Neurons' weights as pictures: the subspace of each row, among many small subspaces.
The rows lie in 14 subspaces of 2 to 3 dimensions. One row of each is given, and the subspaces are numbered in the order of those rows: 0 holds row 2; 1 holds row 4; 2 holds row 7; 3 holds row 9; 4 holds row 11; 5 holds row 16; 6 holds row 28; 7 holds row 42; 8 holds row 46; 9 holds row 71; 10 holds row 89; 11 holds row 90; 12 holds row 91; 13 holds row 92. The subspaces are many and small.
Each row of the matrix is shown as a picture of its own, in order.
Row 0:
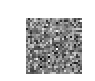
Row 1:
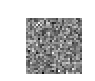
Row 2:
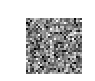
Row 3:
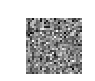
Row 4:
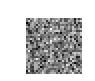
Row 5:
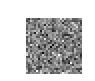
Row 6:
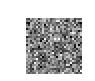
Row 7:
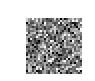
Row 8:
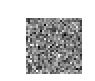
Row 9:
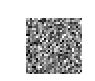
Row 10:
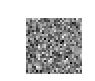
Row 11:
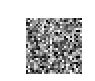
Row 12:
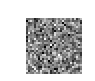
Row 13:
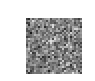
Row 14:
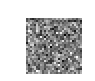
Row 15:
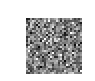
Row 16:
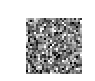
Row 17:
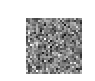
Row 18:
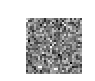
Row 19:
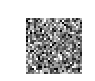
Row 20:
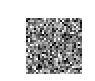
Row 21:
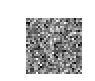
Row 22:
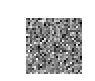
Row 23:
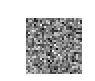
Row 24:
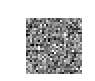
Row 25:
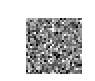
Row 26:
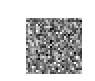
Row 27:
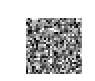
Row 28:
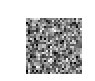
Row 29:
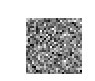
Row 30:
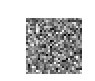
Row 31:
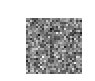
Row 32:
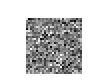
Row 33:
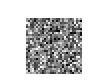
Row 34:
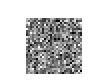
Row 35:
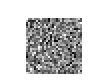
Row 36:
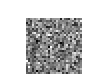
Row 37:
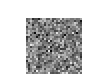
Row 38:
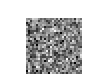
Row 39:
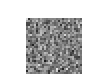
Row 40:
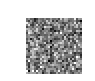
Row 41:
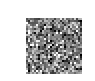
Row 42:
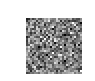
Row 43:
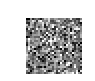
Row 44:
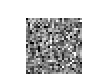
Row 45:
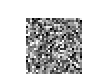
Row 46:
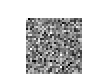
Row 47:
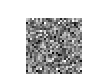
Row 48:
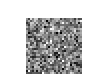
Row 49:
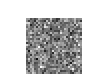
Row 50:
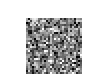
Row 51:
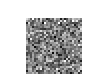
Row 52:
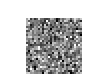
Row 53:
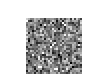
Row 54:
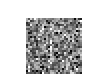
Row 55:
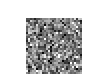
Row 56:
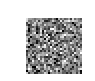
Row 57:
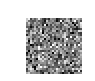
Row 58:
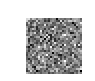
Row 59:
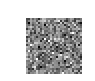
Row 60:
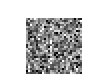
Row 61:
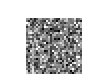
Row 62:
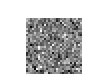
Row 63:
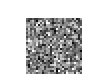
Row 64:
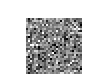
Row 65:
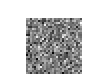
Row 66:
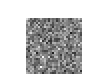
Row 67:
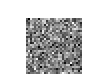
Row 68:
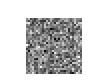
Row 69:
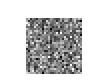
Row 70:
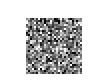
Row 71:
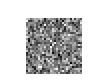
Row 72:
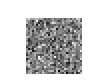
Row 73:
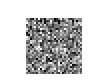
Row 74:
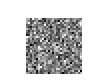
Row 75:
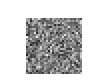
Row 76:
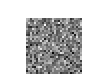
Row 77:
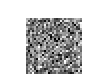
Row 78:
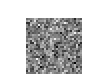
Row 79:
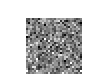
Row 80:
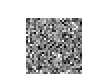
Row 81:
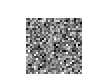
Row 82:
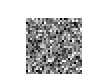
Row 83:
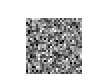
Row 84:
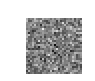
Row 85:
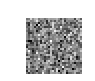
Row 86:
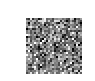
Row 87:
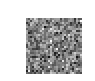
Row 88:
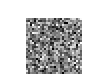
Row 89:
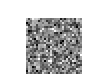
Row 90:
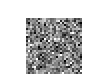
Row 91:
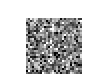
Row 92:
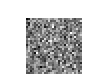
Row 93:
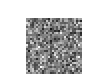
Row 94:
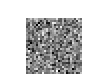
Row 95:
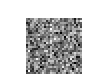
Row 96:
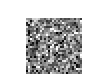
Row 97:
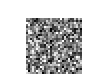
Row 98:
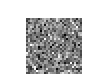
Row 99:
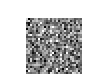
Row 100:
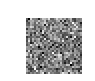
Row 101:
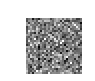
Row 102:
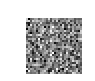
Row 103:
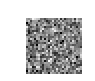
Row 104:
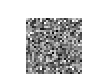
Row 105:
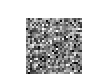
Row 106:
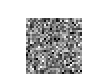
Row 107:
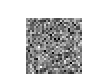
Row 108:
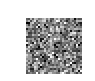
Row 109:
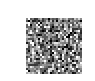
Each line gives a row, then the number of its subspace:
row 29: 7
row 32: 8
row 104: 2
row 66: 7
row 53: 9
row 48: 12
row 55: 4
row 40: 1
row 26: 7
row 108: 0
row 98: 4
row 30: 7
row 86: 3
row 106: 1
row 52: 4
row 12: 5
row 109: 8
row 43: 13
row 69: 5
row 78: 0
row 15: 7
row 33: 1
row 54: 4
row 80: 12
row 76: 0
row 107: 10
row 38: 6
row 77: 10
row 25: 12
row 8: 5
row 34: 11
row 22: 3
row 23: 9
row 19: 5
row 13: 13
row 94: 13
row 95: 1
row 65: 3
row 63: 13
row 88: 0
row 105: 9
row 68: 10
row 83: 6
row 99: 8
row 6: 11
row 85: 13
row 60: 4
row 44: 8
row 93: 1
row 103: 6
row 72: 13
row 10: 6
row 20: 9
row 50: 10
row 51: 2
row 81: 3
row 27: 10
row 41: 5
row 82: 2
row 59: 11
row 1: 13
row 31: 11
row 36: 0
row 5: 12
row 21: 0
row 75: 3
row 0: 9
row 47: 2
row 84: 9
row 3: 2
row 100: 12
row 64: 9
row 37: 0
